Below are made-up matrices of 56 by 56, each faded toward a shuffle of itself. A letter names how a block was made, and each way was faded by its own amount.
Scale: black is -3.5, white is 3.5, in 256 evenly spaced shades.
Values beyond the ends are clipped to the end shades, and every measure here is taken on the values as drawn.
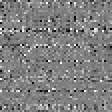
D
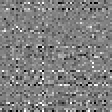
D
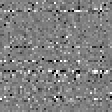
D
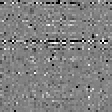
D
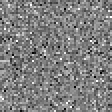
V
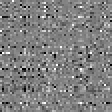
D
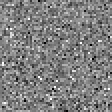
V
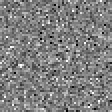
V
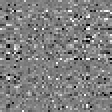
D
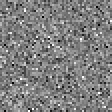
V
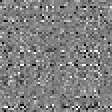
D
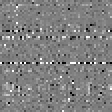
D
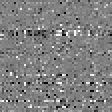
D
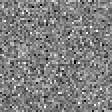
V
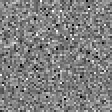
V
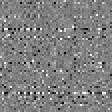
D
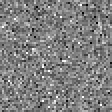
V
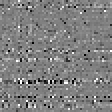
D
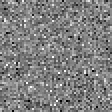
V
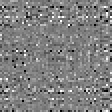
D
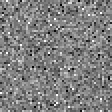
V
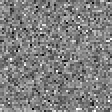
V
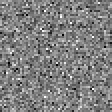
V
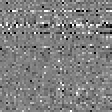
D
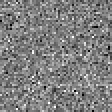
V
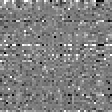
D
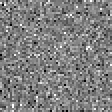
V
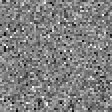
V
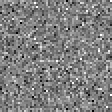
V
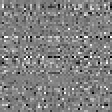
D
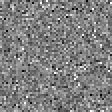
V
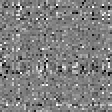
D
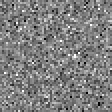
V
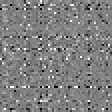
D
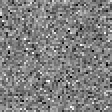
V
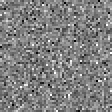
V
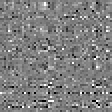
D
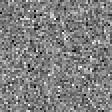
V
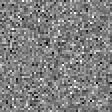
V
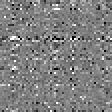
D
